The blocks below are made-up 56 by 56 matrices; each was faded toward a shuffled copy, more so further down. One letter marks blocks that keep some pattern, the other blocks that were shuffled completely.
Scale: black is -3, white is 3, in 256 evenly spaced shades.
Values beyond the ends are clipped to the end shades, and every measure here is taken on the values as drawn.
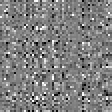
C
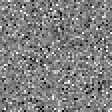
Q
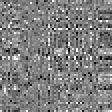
C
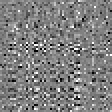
C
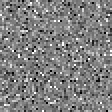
Q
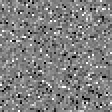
Q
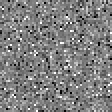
Q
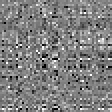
C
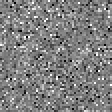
Q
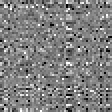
C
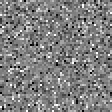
Q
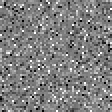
Q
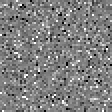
Q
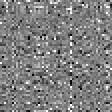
C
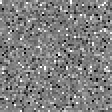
Q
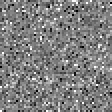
Q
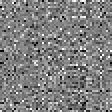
C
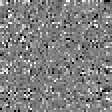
C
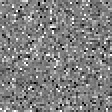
Q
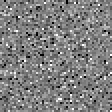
Q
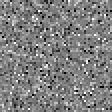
Q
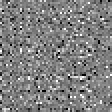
C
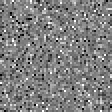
Q
